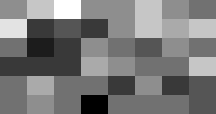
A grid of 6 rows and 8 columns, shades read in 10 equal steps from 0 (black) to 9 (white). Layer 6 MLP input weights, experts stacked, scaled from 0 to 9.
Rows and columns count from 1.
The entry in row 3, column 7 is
5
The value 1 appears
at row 3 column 2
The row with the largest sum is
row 1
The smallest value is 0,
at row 6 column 4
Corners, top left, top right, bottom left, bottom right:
5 4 4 3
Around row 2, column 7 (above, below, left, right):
5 5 7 7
